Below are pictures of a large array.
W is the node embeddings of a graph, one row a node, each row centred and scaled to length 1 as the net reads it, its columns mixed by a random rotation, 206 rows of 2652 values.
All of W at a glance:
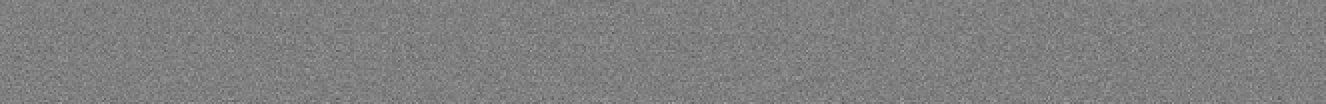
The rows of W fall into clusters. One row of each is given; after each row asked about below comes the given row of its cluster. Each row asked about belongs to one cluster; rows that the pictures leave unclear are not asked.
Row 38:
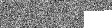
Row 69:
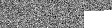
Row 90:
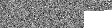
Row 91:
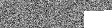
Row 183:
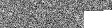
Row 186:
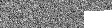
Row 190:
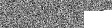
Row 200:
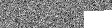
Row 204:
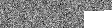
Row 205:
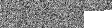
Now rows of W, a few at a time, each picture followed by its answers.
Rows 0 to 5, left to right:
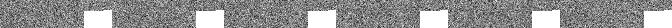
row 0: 190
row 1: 183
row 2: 38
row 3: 205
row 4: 205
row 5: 38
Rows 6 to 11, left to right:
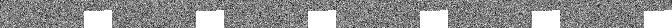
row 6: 186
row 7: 91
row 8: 69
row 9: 186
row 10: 38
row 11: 200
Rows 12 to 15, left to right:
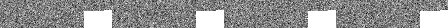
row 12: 200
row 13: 205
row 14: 90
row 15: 91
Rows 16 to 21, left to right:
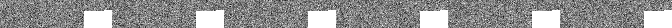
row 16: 91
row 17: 69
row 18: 38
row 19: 204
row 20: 69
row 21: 204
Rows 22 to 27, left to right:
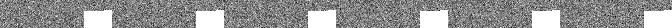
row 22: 200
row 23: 91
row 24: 186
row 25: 204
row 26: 204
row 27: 69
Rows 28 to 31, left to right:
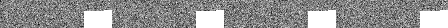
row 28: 90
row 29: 204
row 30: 38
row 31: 90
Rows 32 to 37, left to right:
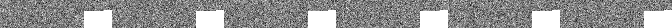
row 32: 183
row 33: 204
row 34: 91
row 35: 90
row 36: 205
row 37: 200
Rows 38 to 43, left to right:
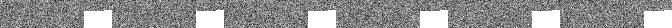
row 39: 205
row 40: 38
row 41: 183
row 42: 200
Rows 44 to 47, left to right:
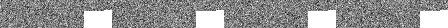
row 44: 205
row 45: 38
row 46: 200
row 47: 205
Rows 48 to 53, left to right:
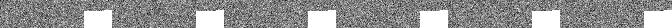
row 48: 186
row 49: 205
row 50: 38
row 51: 90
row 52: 204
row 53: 190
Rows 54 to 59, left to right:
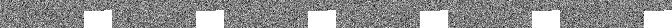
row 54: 205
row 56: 200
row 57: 200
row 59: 91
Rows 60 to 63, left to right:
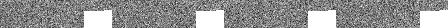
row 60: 38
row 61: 204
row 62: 91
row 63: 190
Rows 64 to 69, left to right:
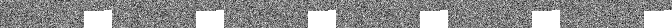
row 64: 38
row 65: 205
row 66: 205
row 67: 205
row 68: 90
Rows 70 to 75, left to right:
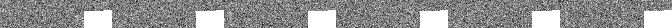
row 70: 183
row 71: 200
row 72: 186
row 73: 38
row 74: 200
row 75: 186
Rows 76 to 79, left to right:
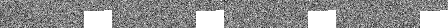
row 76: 38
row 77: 90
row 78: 186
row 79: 204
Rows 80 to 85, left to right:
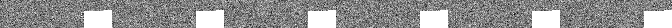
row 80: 90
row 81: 69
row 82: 38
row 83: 186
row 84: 204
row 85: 38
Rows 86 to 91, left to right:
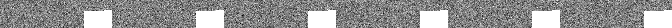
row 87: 90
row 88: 91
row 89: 38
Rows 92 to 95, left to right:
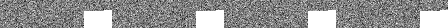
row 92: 200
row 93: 200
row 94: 90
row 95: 205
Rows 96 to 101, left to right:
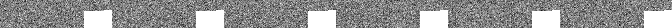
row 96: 200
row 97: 200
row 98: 91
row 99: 38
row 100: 204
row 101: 204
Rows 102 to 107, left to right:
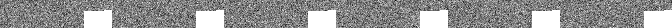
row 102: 204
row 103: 205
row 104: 190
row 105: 183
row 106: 38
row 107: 200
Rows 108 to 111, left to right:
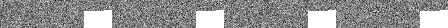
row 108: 38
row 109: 90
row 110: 205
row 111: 186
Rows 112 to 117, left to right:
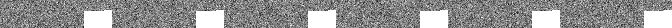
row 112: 204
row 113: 204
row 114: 205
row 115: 205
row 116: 204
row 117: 190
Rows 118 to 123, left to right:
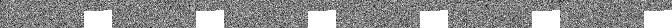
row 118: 90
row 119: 190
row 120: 90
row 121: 200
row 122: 200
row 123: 186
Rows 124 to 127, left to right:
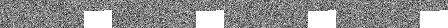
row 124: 204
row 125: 38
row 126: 205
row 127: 91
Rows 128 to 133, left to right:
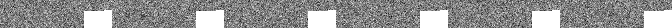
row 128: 204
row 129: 183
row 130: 200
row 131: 69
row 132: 204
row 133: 205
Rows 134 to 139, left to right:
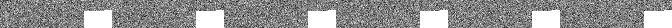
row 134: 186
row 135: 183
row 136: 190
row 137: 190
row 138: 90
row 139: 91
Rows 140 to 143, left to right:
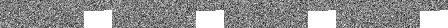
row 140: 200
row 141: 183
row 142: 91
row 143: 200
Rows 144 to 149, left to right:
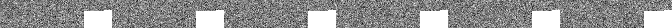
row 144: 69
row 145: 200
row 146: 91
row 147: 205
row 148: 190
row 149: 204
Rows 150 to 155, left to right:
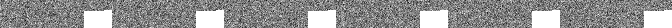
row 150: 205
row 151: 205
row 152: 200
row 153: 186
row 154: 186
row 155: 38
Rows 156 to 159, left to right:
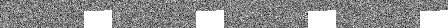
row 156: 186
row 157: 186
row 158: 90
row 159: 69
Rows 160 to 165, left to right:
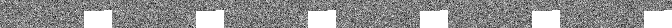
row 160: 69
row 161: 183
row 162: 183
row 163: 200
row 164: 91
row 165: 190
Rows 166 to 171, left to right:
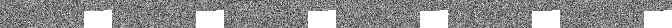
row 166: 190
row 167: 205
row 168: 204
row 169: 90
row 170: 205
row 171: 190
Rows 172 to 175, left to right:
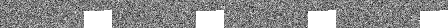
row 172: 38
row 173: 38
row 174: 205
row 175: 183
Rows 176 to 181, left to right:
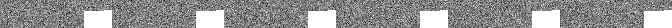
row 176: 204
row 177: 69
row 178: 183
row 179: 90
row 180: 190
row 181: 38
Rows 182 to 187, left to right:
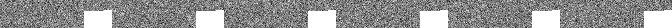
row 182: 190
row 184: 91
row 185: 200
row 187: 200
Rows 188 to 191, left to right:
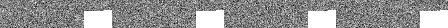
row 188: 183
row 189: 69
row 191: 38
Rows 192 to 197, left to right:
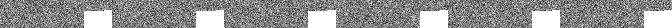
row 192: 204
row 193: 90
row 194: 69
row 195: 183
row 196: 204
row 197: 204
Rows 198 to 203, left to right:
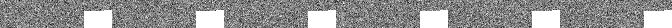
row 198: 69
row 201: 186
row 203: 38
